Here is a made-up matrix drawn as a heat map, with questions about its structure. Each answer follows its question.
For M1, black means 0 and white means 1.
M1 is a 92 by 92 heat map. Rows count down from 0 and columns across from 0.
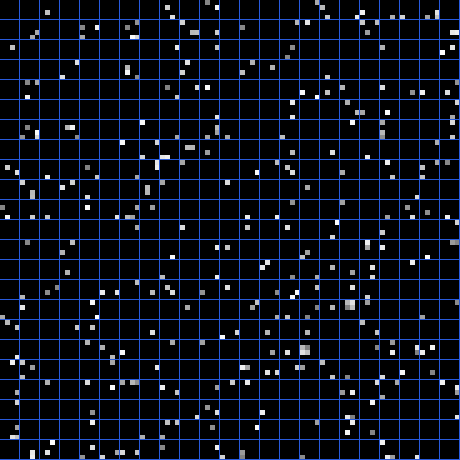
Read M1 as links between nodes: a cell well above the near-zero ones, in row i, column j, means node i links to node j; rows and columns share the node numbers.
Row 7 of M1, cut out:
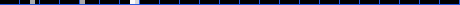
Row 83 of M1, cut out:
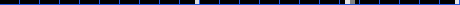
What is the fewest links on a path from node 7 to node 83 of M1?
3
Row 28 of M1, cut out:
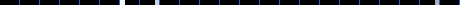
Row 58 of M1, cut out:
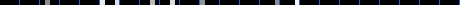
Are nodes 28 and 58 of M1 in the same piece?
yes
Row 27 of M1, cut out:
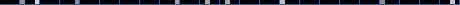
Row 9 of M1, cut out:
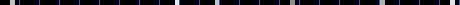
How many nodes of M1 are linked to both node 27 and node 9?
3
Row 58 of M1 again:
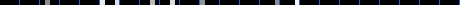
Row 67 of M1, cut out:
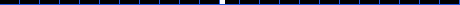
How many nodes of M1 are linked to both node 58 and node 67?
0
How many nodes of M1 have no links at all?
3
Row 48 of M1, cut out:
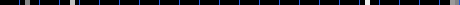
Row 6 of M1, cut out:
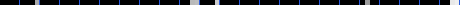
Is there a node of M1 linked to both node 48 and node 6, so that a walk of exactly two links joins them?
yes
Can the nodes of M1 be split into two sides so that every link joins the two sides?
yes
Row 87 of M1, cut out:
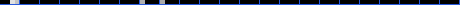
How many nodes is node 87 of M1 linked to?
4
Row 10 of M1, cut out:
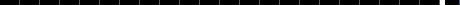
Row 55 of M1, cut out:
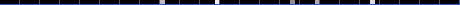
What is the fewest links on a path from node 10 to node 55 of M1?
5
